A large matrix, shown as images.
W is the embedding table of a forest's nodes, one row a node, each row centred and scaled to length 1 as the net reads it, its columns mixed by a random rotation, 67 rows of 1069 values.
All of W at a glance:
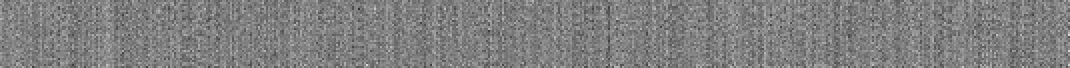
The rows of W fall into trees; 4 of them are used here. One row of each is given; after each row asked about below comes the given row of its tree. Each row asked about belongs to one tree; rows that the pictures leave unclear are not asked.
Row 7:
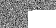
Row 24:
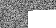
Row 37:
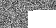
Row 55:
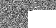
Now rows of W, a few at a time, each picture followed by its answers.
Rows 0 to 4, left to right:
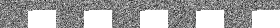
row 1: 55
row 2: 24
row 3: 55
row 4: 24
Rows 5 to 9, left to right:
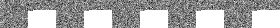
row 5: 55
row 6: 37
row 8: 37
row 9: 37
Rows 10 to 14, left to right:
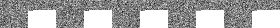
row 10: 37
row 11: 55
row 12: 55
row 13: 37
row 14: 24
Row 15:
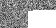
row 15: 24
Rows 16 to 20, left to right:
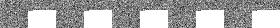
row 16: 55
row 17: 24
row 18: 55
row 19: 55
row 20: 37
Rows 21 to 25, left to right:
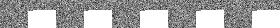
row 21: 37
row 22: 7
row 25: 24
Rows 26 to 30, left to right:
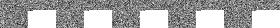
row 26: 55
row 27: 37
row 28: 37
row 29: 37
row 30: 7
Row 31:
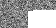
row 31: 24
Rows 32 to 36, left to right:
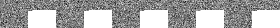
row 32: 7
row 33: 24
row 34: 7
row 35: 7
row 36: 55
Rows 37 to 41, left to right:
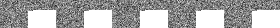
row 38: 24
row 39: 55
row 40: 37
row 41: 24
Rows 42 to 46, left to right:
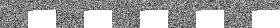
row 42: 24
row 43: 7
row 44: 55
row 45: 24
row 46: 37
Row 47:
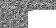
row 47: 24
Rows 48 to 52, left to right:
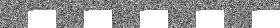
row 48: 24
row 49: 55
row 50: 7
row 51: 7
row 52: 55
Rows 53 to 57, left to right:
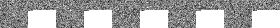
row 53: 24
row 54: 24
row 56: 24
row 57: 55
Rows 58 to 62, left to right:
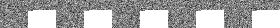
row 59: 37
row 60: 55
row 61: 24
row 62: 7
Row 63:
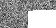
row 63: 24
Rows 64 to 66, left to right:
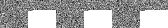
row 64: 7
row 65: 7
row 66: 55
